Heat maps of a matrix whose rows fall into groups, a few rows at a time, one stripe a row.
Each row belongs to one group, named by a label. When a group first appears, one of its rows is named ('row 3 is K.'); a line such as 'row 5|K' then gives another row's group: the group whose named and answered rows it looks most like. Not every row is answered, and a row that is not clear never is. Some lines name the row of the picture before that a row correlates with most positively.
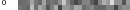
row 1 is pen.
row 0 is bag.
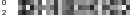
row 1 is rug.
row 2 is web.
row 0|web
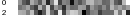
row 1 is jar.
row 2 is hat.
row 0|pen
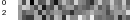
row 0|rug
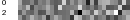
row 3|pen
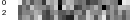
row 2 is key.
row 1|pen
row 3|key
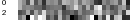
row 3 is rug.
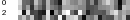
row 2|jar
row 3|hat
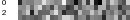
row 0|bag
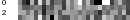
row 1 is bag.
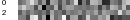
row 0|pen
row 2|key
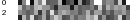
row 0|web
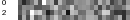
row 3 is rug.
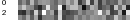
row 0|hat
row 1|hat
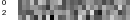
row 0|rug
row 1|key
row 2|bag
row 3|jar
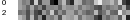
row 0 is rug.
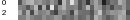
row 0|pen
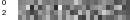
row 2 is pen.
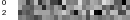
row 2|bag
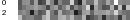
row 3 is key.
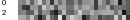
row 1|web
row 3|hat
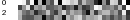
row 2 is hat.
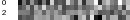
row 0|key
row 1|web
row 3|bag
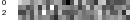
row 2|web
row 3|rug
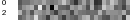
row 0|bag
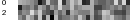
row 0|hat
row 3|jar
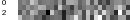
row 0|hat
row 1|rug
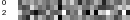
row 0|pen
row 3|pen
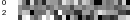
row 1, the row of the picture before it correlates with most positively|3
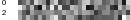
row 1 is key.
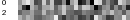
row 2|bag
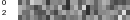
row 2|hat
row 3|key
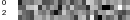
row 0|key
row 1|pen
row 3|bag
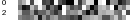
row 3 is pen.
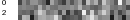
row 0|key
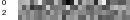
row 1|jar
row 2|key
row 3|hat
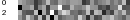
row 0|hat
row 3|jar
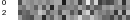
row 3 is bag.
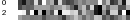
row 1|bag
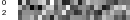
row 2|bag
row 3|jar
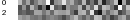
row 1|key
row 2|bag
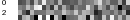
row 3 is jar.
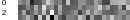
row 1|web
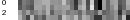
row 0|bag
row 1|bag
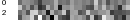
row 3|jar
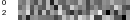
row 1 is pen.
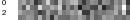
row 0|hat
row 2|hat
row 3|jar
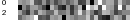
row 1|key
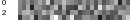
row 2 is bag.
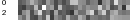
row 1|web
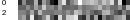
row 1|web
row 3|hat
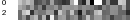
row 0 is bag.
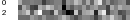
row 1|jar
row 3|bag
